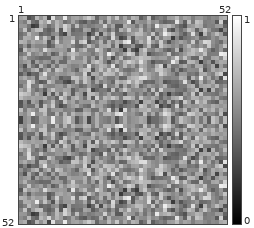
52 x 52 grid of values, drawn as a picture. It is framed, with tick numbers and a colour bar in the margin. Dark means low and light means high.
Slope: none. Odd rows or columns: none. Mirror symmetry: top to bottom. Seam: none. Histogram: bell-shaped. Grain: fine. Stripes: none.
